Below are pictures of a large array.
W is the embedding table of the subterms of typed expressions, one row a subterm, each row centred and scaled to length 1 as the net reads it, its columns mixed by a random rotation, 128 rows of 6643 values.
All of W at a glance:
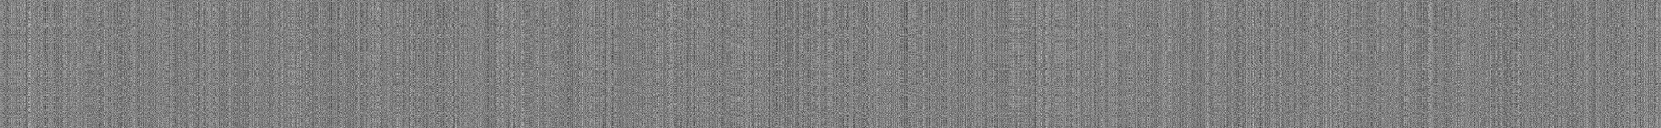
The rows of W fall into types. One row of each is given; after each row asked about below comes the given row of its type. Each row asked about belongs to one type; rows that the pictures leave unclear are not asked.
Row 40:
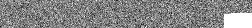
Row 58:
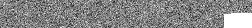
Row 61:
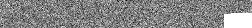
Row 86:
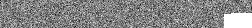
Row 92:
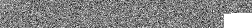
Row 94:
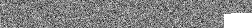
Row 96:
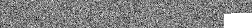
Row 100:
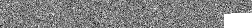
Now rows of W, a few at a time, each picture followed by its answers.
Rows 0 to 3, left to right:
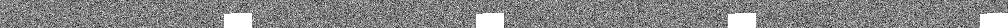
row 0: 92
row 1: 61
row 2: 96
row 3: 86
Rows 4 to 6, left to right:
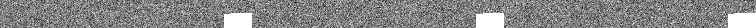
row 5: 58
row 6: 61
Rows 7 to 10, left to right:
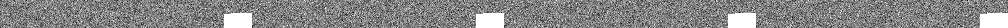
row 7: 96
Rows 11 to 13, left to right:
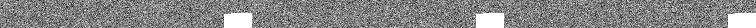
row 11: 58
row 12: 92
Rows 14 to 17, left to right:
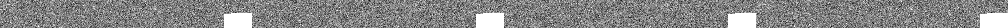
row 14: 100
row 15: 58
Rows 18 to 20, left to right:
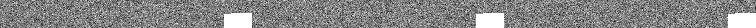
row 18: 96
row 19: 96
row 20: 86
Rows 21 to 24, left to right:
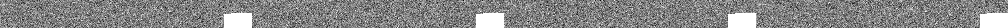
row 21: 94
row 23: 58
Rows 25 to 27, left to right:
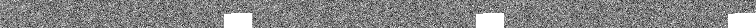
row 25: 92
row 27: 61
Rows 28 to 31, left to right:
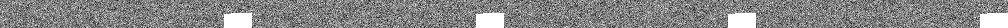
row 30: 58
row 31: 96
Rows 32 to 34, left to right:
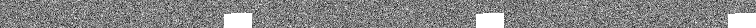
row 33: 100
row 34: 94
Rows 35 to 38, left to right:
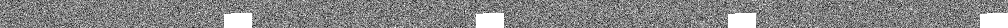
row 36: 92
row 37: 96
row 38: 100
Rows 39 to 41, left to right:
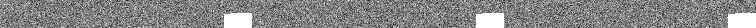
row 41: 86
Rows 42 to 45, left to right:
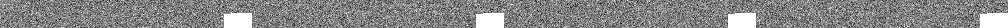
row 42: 92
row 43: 96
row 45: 96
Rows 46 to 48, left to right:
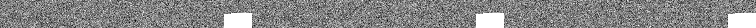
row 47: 58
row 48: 40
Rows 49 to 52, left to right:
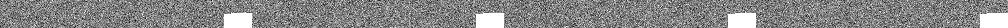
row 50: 92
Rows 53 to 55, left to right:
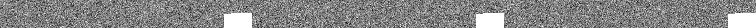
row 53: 58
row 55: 100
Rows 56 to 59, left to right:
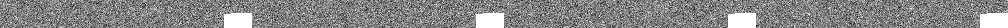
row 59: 100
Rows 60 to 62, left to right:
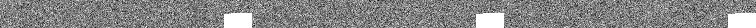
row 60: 40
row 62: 58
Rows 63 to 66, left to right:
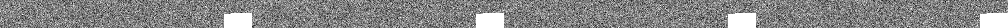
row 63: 61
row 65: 96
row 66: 61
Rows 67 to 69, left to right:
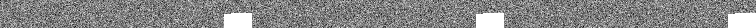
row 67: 86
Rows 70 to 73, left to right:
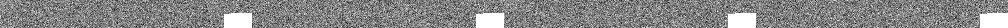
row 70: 40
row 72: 92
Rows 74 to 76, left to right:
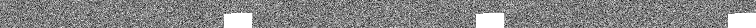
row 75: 92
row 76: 61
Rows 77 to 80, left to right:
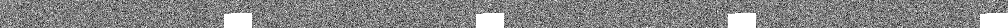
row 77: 40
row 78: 40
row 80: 40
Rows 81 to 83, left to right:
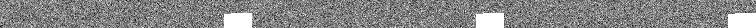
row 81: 61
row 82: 92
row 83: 96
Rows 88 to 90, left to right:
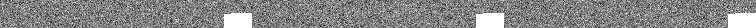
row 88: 86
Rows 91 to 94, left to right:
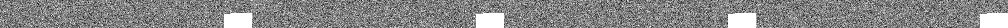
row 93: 40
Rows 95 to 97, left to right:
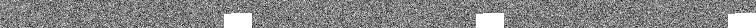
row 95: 92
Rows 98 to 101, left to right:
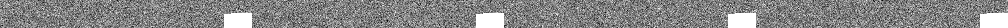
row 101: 61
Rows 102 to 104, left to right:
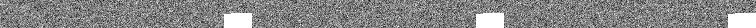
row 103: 58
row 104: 96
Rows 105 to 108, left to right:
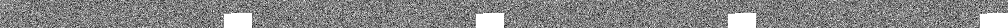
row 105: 92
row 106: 96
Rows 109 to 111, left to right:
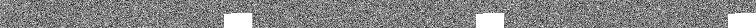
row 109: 92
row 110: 94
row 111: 100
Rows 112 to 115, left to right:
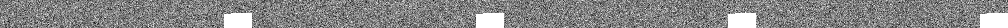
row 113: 58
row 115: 40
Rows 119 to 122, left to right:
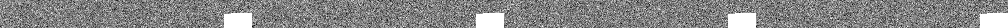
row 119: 40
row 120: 61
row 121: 100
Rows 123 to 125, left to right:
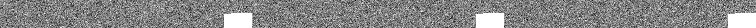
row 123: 58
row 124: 94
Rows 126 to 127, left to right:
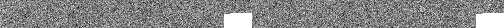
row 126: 61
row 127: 40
